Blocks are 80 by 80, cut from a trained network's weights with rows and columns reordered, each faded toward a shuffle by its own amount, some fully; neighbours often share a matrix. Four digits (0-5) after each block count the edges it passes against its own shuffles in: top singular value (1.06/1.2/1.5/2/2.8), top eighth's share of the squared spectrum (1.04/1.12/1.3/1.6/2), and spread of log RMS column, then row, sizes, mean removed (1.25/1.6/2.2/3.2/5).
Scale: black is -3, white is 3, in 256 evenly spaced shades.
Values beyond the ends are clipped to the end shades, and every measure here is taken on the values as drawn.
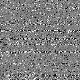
3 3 0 3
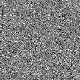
2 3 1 1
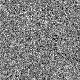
2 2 0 0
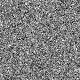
0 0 0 0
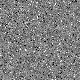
0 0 0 0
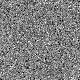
0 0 0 0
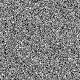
1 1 0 0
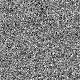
1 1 0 0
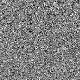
3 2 0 1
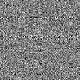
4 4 1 2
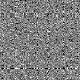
4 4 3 2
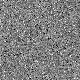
0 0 0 0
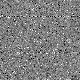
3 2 0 1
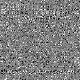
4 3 1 3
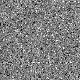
2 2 0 1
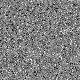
1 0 0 0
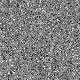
0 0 0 0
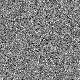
1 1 0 0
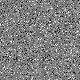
2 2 0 1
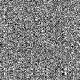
3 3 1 2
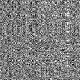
4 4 1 2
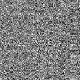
4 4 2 2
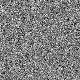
0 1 0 0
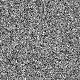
1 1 0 0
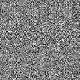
4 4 1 2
